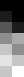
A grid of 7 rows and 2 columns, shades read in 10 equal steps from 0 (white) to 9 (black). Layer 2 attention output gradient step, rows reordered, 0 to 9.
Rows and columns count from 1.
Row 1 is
9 9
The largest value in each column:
9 9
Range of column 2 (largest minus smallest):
9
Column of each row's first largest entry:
1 2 2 1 2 2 1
